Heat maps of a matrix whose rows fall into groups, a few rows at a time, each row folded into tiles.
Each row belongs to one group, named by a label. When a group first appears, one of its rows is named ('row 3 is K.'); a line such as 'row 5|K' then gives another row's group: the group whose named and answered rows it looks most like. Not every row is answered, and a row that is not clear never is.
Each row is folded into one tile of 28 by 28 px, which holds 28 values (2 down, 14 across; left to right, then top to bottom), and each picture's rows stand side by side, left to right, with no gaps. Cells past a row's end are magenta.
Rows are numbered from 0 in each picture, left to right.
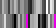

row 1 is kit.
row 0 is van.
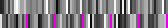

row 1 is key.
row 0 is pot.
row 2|kit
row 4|van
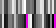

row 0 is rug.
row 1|rug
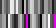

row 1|key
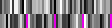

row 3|pot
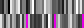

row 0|pot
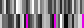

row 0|pot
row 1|key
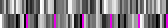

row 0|pot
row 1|rug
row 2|rug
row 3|rug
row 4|van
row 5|pot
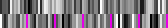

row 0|pot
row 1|pot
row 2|van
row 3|key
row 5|kit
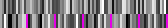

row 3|key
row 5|rug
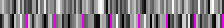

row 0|key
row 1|pot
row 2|van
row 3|key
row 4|van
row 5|kit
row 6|key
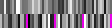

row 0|pot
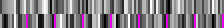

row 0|rug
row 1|key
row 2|kit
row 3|rug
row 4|rug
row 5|key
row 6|kit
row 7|pot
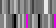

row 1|key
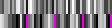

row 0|pot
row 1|van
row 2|key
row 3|key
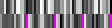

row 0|pot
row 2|rug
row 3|pot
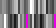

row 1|van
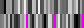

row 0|kit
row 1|pot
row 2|rug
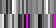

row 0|rug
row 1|key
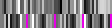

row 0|kit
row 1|kit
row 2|kit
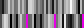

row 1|van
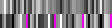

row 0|van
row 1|kit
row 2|kit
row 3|pot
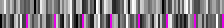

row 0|key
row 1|rug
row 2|rug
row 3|rug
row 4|rug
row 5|key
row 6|pot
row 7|kit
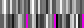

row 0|van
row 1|van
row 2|key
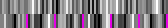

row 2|kit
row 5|key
